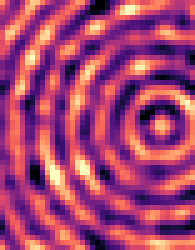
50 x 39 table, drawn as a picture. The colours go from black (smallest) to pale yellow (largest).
Grain: blotchy. Rings: centred on the middle right. Average level on the scale: 50%. Odd rows or columns: none. Slope: none. Lone odd cells: none.
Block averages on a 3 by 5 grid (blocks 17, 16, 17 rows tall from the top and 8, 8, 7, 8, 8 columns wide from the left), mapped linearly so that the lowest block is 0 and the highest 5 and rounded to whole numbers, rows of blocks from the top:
42230 / 24214 / 15122
